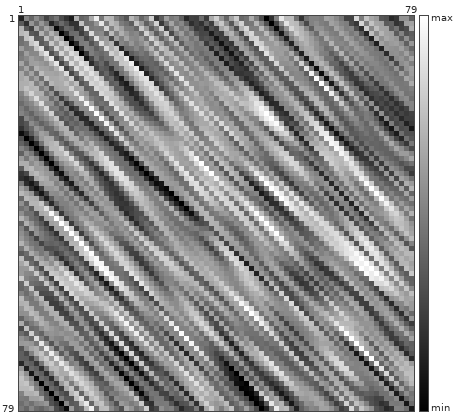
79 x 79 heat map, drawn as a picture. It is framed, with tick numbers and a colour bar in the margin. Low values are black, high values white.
On average the colour sits 50% of the way up the scale. The top right is the ninth with the lowest average. Streaks slant down to the right. No single row or column stands out from its neighbours. Neither half mirrors the other.
